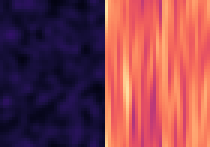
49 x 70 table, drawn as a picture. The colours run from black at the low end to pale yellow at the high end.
The table splits into one row of 2 panels. Panel 1,1: very low, blotchy, faint in contrast. Panel 1,2: high, streaked downward.
